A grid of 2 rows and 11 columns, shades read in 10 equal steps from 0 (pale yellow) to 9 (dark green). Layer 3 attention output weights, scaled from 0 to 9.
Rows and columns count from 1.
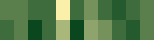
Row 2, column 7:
4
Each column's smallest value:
6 6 7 7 0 7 4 5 7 7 6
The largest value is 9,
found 2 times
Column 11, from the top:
6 6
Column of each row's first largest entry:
9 3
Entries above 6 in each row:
6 6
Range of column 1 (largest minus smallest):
1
